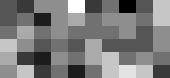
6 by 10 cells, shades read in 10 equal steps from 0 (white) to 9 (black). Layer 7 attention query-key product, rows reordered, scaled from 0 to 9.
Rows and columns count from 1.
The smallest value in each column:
2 2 4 4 0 3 2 1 2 2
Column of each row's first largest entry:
8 3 9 3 3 5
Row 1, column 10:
2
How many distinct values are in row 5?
6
